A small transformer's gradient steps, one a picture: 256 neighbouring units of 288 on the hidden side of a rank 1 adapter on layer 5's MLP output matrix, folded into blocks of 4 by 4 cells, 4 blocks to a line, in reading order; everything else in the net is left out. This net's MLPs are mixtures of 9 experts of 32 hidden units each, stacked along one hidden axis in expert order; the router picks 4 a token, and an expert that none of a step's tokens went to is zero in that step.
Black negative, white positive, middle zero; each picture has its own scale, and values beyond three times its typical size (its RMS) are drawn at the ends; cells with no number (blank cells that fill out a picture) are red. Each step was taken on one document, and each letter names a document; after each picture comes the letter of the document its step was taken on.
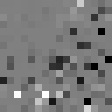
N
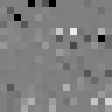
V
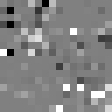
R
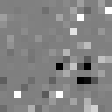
N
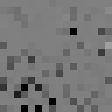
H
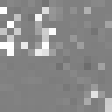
R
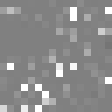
H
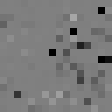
N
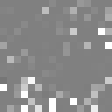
H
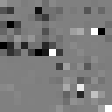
R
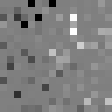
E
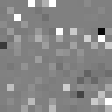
V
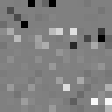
V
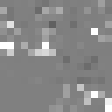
R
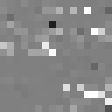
R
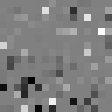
H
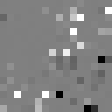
N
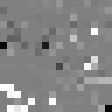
R
